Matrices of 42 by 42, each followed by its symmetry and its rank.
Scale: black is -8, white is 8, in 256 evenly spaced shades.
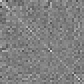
symmetric, rank five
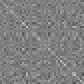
symmetric, rank five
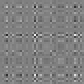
symmetric, rank two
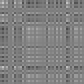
symmetric, rank one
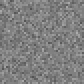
antisymmetric, full rank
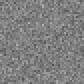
neither, full rank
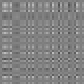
symmetric, rank one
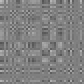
symmetric, rank two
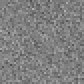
antisymmetric, full rank
